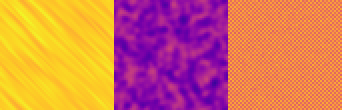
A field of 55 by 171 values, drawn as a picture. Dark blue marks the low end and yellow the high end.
The table splits into one row of 3 panels. Panel 1,1: very high, slanting down to the right, faint in contrast. Panel 1,2: low, blotchy. Panel 1,3: high, checkered.
